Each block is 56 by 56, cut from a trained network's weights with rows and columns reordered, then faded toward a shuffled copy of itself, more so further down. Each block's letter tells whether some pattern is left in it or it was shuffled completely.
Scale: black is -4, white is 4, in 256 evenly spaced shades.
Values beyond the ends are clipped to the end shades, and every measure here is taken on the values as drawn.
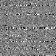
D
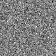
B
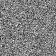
B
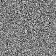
B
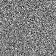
B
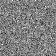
D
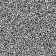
B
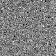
D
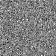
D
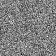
B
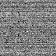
D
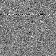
D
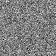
B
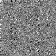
D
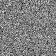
B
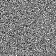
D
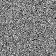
B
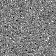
B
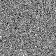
B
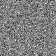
B
